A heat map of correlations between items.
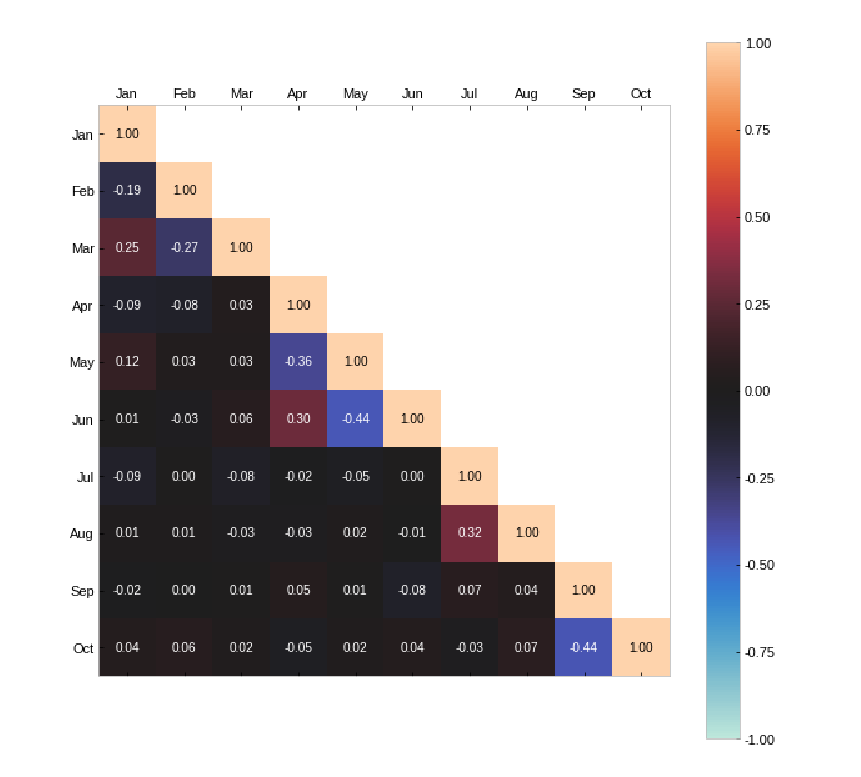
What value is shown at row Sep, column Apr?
0.05
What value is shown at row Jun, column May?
-0.44
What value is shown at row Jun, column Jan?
0.01
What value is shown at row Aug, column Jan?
0.01
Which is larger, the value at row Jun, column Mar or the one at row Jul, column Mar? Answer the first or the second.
the first
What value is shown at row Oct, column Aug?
0.07
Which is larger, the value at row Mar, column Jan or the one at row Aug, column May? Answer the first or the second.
the first
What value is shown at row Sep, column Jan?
-0.02
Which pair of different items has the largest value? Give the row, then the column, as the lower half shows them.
Aug, Jul
